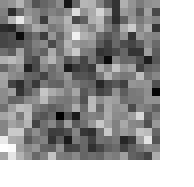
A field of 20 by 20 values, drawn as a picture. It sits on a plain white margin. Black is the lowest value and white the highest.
Neither half mirrors the other. No regular stripes run through it. There is no overall slope.
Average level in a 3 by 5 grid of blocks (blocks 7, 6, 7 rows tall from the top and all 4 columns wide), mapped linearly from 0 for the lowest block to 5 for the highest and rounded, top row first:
1 1 4 1 1 | 1 2 0 1 1 | 5 0 0 2 2
